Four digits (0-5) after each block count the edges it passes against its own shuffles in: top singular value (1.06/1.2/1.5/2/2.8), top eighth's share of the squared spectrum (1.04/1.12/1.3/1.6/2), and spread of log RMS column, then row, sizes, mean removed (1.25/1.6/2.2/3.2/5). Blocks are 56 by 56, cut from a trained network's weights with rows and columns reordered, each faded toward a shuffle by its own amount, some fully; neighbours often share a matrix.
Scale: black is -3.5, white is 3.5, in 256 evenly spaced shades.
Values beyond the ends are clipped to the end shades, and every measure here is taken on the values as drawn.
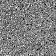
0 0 0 0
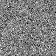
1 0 0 0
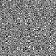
3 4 2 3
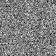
2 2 0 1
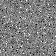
0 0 0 0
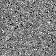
0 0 0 0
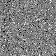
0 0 0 0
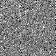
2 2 2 0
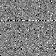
3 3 1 1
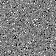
0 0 0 0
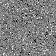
1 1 0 0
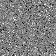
0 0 0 0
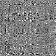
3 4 2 2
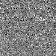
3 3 0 2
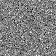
0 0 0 0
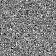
2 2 0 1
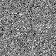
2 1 0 0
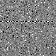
3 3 1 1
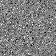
1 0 0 0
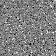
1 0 0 0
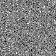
2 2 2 0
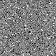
1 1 0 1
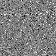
2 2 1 1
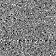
2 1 0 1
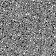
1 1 1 0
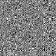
3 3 3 1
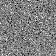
1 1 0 0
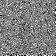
2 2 0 1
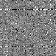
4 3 2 2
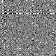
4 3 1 2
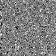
2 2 1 0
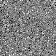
1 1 0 0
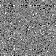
3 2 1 1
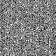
1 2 0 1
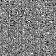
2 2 0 1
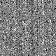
2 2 0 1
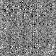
2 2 0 2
